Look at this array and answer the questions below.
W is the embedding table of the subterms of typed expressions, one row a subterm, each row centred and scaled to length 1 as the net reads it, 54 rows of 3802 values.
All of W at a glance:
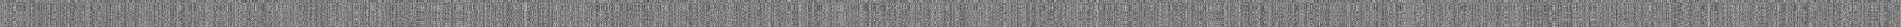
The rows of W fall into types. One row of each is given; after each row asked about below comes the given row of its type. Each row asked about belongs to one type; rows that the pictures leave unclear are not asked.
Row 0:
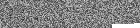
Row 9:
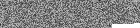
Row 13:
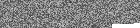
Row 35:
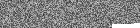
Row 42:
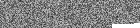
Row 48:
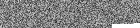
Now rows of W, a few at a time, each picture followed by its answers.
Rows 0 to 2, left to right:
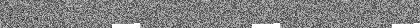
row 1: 48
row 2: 48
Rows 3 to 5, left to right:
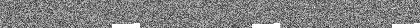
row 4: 13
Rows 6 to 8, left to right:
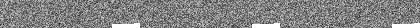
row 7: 13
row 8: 35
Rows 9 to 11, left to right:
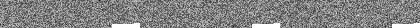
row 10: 13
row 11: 13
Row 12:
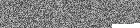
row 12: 9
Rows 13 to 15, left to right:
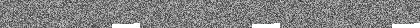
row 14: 35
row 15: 42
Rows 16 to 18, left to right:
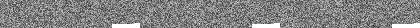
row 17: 35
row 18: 13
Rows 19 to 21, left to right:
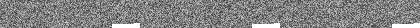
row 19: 48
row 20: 42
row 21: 13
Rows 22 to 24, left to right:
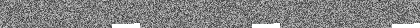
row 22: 0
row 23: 48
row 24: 9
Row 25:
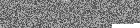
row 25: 48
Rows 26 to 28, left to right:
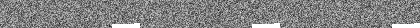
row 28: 0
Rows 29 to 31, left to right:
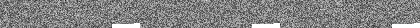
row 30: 48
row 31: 13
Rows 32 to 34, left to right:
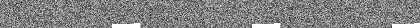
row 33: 0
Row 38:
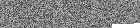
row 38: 9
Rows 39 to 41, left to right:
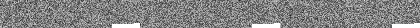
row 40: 9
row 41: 0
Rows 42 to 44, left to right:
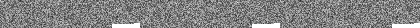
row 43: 35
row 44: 42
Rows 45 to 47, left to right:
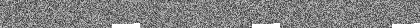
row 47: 35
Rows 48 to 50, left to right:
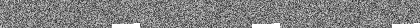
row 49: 35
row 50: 48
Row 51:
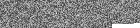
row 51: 13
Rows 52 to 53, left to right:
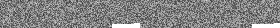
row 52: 35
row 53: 48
